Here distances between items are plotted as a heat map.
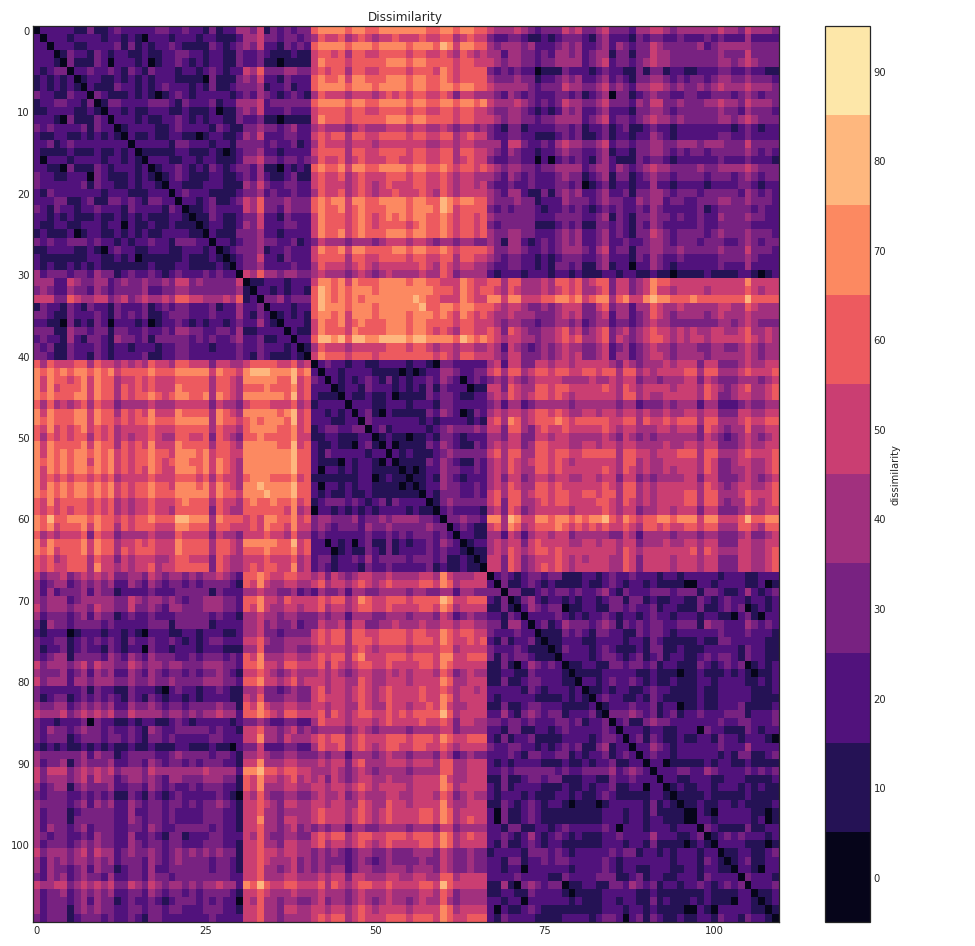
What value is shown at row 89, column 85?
10
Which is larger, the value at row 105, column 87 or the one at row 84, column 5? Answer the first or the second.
the second
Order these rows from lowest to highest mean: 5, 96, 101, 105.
96, 101, 5, 105
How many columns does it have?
110
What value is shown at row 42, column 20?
60
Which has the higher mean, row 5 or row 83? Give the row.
83
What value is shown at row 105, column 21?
40
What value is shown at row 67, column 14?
40
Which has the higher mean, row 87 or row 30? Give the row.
87
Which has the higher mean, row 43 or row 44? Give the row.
44
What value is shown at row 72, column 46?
20
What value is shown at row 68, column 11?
40
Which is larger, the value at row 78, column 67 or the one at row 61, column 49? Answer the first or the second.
the second
